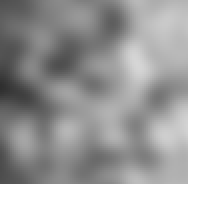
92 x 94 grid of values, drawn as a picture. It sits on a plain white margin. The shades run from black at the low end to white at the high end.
The ninth with the lowest average is the middle left. No row or column stands out. The field is smooth, with broad soft blobs. Values rise toward the right.
